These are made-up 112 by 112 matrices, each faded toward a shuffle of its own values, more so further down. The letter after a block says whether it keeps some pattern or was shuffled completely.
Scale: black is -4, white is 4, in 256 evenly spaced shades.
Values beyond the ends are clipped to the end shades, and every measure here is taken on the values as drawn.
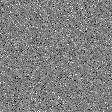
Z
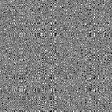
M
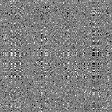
M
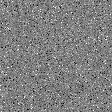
Z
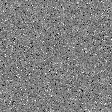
Z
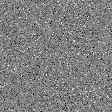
Z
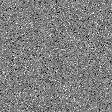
Z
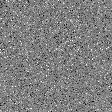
Z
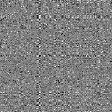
M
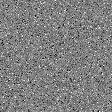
Z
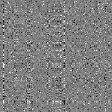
M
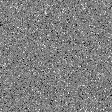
Z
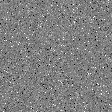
Z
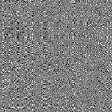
M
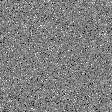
Z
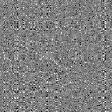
M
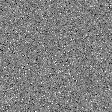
Z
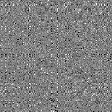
M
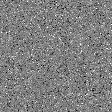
Z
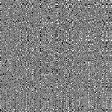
M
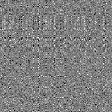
M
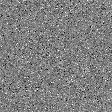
Z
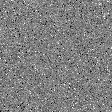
Z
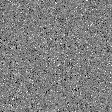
Z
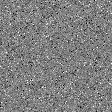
Z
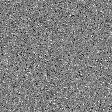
Z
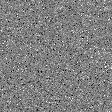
Z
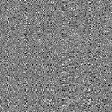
M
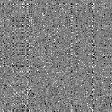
M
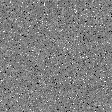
Z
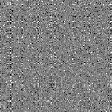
M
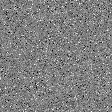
Z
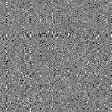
M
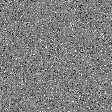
Z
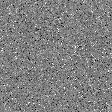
Z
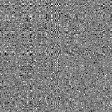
M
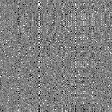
M
